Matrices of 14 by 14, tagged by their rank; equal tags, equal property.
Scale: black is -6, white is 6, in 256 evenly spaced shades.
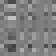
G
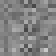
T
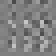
G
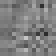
T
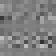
G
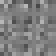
G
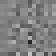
T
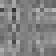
G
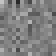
T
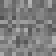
T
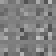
G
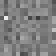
T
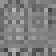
T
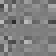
G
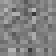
T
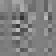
G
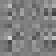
G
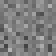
T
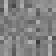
T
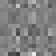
G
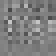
G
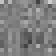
T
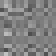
G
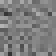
T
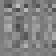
G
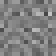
T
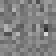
T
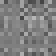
G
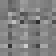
G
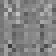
T
